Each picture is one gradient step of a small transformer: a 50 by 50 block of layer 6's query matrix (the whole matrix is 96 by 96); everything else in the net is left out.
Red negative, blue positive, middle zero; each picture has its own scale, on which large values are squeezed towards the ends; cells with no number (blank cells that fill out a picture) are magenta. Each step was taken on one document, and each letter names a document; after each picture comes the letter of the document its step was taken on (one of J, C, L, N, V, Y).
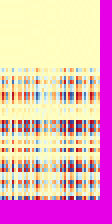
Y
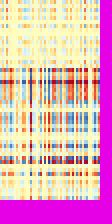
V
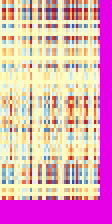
V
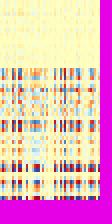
Y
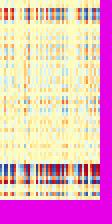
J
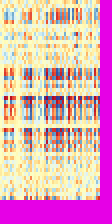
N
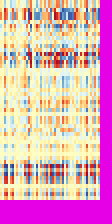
J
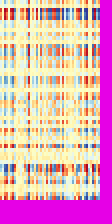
J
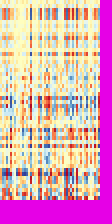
V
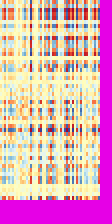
V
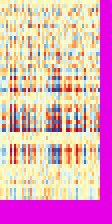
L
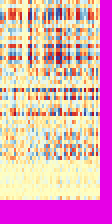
L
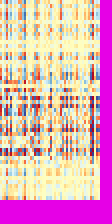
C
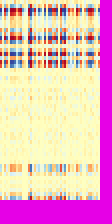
L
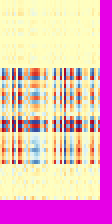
Y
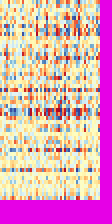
L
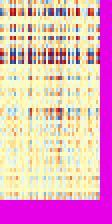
L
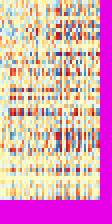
L
